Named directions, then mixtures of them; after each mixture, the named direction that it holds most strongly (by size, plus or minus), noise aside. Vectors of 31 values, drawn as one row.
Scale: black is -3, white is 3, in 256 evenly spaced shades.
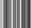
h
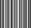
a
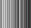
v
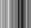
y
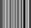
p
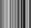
p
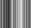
y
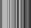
v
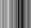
y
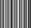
a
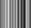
p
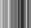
y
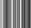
h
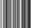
h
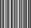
a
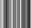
h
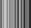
v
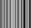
p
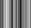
h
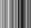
y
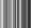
h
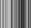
y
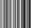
h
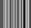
p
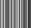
a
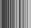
v
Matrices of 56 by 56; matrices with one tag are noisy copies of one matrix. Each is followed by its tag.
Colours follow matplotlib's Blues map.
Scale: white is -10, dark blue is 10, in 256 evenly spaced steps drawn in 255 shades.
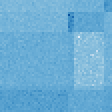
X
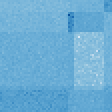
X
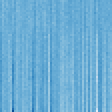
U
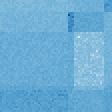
X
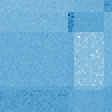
X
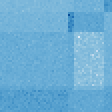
X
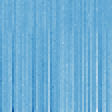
U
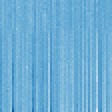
U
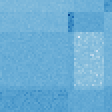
X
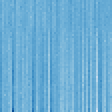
U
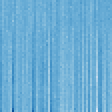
U
